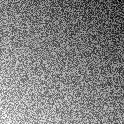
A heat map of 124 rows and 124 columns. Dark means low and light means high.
Slope: up to the bottom left. Ninth with the lowest average: top right. Grain: fine. Ninth with the highest average: bottom left. Mirror symmetry: none. Stripes: none. Odd rows or columns: none.
